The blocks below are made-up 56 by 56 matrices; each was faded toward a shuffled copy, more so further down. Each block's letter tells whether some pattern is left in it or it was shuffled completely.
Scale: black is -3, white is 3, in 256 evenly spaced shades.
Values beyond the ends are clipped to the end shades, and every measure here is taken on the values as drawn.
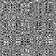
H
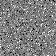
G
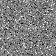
G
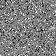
G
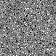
G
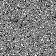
G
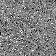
G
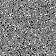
G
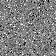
G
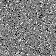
G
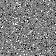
G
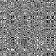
H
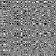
H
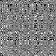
H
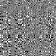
H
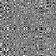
H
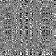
H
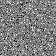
G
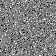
G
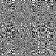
H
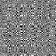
H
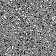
G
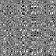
H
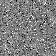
G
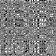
H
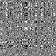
H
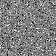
G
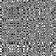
H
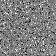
G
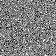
G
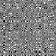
H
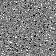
G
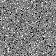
G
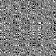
H
